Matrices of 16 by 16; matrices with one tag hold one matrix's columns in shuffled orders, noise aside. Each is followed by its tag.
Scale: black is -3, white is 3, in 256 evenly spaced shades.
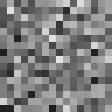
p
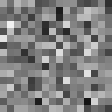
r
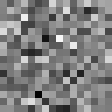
p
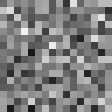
p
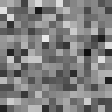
p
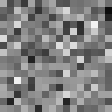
r
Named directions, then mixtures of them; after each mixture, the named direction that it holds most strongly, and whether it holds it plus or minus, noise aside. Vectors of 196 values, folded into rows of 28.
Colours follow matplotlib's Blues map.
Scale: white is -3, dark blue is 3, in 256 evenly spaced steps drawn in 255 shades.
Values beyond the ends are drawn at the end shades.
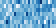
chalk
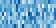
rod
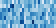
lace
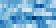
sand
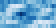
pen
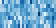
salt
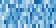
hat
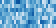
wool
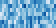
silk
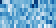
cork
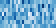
rod, minus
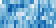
cork, minus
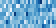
chalk, plus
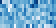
cork, plus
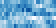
sand, minus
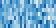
salt, minus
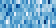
chalk, minus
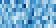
wool, plus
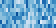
wool, minus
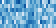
wool, plus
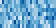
salt, plus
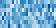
rod, minus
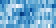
pen, plus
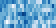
pen, plus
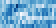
pen, minus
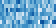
wool, plus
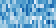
sand, minus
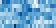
pen, plus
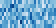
lace, plus
